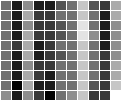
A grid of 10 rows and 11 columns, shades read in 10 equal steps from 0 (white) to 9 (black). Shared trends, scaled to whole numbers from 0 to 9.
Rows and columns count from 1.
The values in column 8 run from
1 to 2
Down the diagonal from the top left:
5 8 4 7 7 6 5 2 6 7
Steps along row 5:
up down up down down same down up up down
